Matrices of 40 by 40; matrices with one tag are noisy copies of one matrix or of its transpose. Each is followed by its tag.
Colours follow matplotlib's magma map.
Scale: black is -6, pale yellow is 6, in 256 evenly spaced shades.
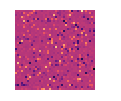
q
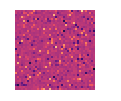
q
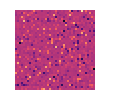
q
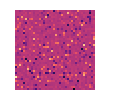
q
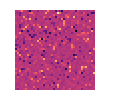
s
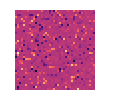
s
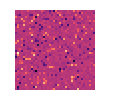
s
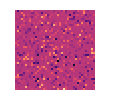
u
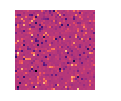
s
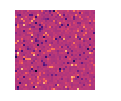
s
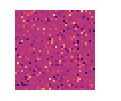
q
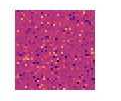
u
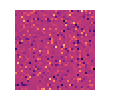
q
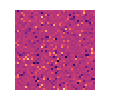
u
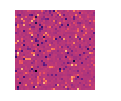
s
